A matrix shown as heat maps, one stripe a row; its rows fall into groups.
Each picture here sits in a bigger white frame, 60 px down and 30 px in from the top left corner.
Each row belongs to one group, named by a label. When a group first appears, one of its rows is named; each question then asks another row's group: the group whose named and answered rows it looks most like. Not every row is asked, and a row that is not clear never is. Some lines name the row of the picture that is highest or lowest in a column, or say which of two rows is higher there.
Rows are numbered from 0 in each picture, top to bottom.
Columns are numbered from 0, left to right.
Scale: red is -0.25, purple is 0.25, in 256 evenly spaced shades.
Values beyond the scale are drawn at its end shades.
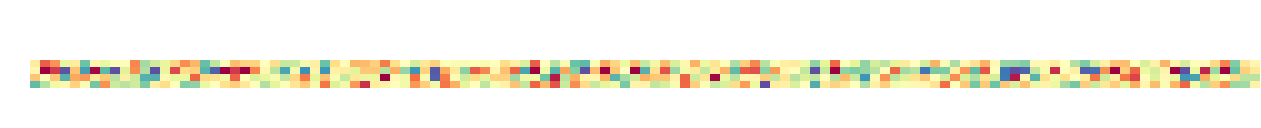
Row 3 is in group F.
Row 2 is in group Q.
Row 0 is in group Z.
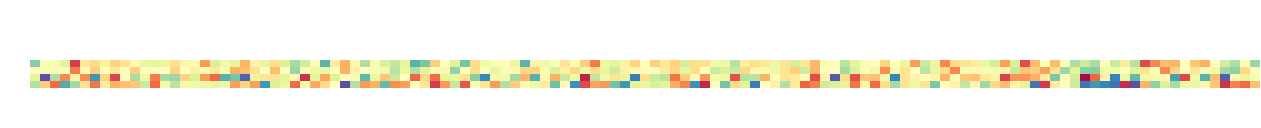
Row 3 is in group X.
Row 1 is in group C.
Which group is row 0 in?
C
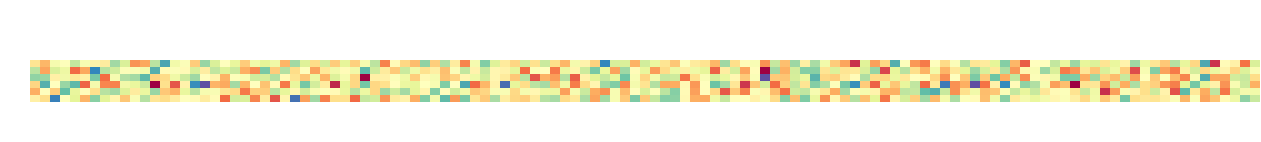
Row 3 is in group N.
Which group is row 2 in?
F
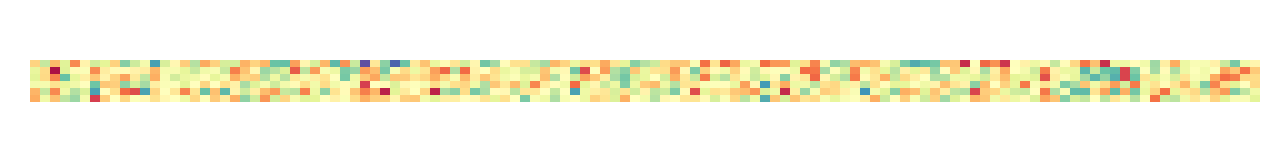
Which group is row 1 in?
X
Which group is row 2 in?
X
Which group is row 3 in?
F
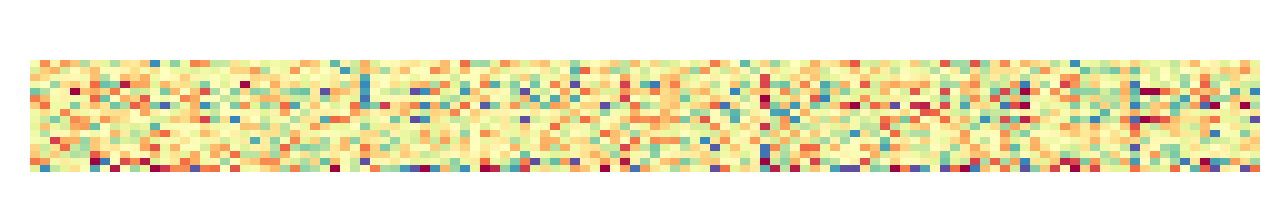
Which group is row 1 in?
X
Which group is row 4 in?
C
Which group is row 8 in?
C
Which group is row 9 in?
Q
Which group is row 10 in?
N
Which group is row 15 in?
N
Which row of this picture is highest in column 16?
15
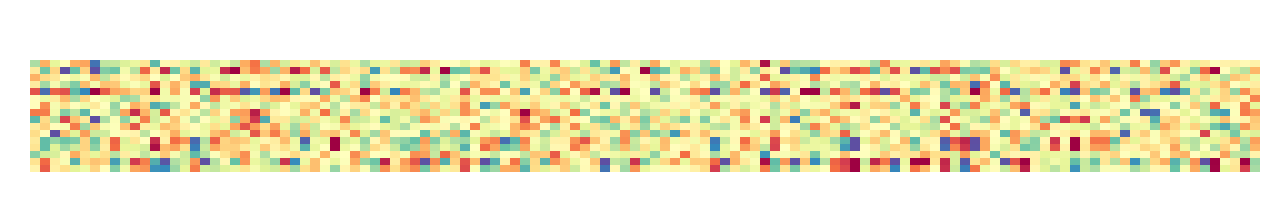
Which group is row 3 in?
N
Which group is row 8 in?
Q
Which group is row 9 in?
C
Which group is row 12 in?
N
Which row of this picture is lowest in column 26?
1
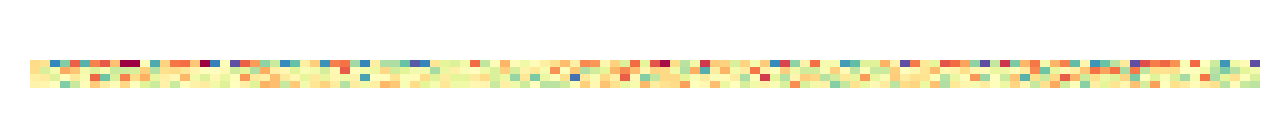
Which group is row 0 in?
C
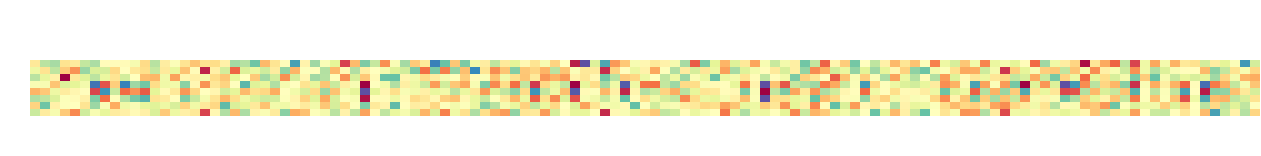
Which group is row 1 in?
N
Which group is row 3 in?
F
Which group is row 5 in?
F
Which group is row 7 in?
N
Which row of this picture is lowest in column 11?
4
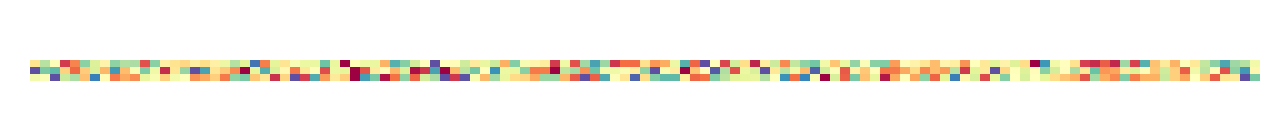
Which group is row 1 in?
F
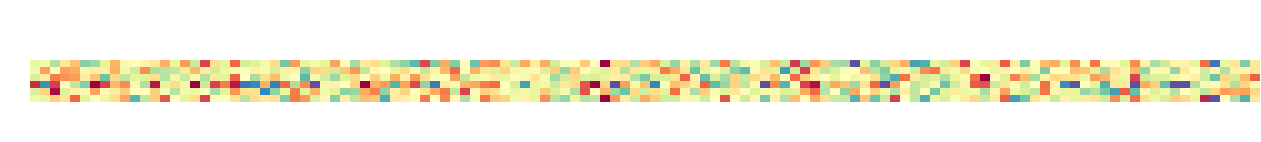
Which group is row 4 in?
X
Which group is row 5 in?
N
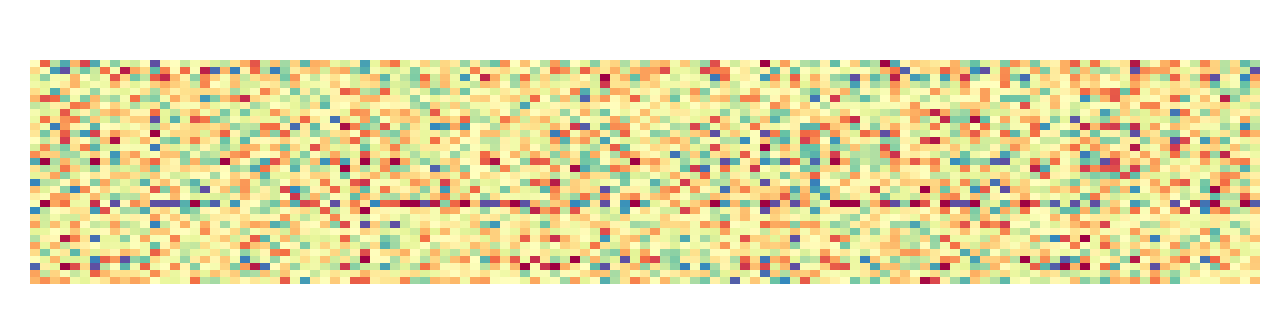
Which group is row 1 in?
C
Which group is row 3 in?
N
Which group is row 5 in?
Z
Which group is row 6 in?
C
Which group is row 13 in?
Z
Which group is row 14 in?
Z
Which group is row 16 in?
X
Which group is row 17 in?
F
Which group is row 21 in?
F
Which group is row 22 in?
N
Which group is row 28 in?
F
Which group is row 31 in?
Z
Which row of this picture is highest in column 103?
28
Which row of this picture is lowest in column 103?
29
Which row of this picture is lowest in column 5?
0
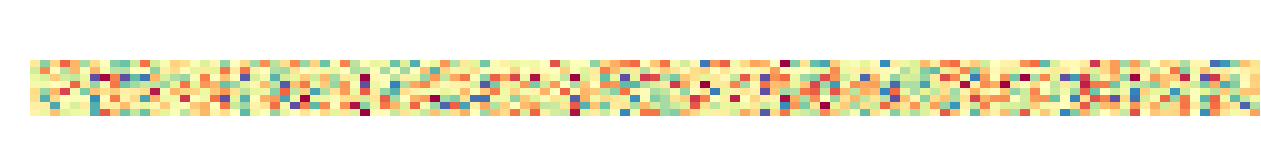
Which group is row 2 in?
F
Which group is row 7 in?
F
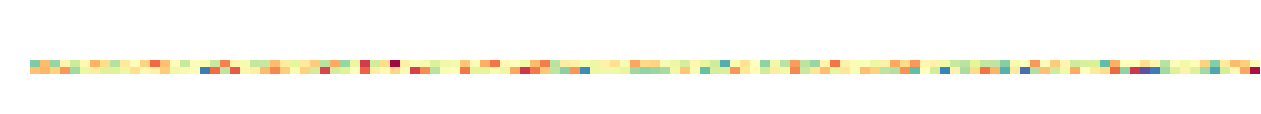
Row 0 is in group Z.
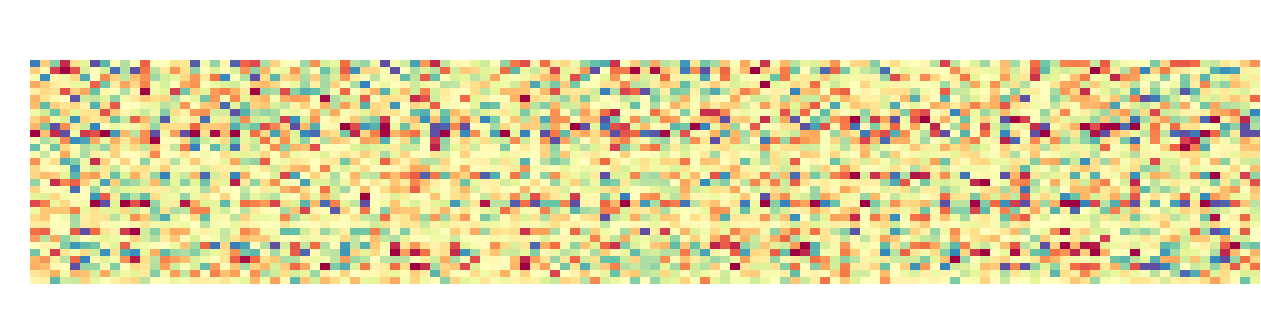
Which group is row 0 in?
Q
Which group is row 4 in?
Q
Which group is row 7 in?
C
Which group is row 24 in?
C
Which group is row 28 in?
C
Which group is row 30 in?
Q
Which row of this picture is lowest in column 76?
27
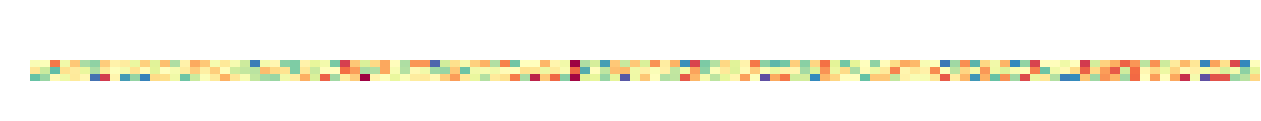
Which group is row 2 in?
F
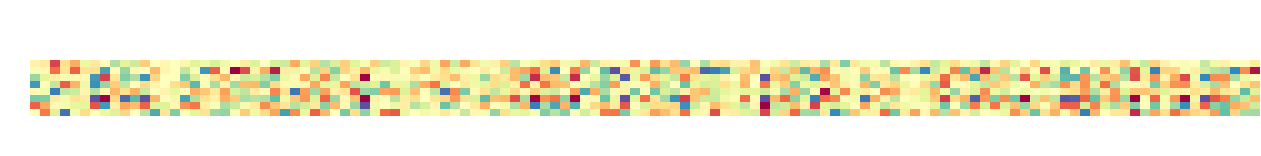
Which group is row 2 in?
F
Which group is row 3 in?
Q
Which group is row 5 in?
F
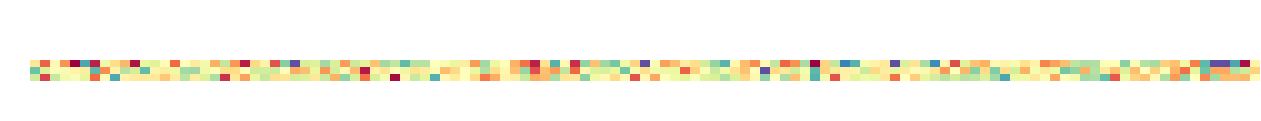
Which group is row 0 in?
C
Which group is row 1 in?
F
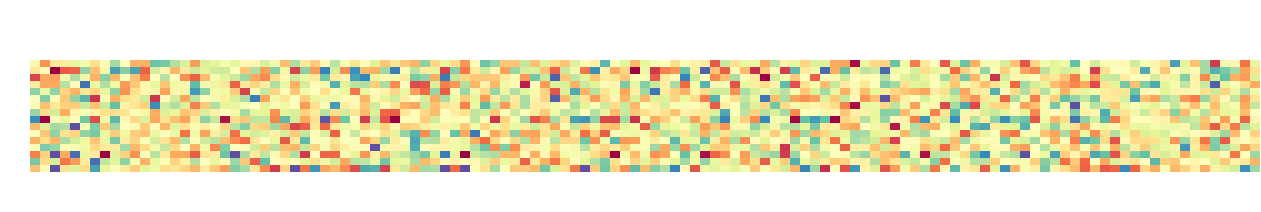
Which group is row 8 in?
Z
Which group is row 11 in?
Z
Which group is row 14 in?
Q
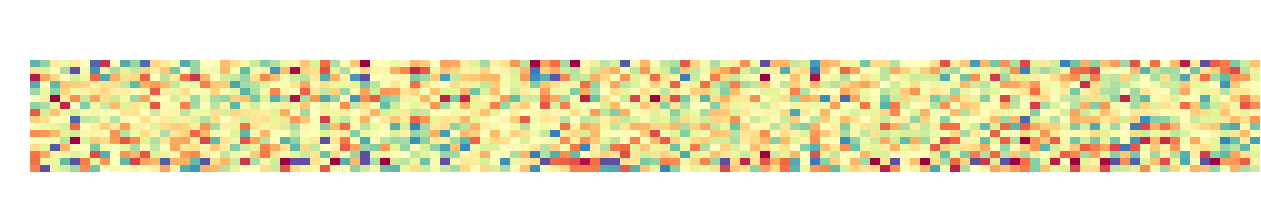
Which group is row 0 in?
F
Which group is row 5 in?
X
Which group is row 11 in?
C
